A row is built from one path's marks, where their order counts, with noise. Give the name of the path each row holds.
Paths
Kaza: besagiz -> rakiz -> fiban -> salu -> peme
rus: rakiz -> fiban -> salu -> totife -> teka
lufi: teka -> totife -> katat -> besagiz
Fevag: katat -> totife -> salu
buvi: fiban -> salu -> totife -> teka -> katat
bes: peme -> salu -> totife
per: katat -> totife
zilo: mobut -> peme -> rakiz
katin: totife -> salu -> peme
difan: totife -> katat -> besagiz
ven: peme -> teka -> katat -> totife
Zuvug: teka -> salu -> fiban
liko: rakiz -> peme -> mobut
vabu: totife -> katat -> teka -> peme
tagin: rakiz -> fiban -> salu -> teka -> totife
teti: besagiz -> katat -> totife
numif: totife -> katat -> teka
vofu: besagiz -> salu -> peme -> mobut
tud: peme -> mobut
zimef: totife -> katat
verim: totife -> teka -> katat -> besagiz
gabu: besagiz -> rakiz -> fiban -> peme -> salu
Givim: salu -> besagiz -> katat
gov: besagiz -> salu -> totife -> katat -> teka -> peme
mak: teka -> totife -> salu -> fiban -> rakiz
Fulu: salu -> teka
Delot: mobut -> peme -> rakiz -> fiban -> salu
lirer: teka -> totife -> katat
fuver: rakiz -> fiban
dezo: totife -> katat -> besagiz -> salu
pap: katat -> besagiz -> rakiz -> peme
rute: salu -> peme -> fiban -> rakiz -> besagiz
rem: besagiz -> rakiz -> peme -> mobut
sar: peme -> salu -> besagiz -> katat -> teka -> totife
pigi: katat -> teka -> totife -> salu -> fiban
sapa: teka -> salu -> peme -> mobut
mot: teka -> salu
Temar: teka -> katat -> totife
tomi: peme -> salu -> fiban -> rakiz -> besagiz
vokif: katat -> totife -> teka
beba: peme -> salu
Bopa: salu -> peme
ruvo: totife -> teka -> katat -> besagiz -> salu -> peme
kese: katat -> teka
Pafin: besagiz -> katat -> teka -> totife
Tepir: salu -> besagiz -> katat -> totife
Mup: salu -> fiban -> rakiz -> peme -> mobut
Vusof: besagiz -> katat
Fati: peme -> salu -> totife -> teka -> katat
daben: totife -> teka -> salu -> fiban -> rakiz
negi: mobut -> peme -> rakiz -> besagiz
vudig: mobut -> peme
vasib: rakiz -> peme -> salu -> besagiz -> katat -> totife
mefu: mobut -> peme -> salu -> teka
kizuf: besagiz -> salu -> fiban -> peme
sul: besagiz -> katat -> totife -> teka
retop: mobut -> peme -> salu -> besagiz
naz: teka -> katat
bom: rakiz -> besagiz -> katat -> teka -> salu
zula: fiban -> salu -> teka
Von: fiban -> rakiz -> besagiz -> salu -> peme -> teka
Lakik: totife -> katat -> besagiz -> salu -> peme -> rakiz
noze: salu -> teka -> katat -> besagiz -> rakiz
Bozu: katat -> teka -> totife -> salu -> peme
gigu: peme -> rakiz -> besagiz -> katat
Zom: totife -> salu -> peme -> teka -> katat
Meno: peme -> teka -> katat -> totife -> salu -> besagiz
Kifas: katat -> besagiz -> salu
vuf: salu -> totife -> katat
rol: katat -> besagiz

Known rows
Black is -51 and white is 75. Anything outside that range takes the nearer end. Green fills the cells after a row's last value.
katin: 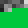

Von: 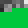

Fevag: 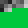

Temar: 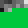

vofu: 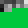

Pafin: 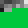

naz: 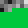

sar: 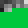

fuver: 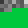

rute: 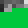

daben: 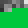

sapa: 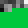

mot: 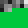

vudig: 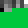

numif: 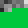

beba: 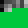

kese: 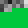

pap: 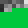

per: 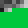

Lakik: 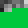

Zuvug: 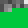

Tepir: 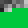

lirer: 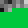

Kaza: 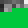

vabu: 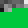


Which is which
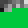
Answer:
gigu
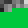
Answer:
buvi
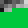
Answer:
teti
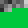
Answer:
vokif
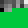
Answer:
zilo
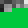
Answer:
gov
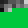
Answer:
bes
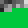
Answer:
sul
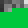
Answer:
tagin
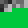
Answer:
Givim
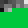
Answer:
ven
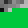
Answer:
zimef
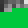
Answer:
tomi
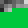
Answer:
verim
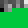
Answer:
liko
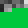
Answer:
Bozu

